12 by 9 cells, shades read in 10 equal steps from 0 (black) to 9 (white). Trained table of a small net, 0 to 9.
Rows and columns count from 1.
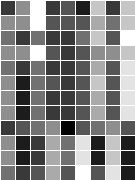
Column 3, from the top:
9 9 4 9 4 4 4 4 4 2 2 3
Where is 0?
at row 9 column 5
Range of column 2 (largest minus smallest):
4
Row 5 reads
4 2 4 2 2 3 6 3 8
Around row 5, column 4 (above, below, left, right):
3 3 4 2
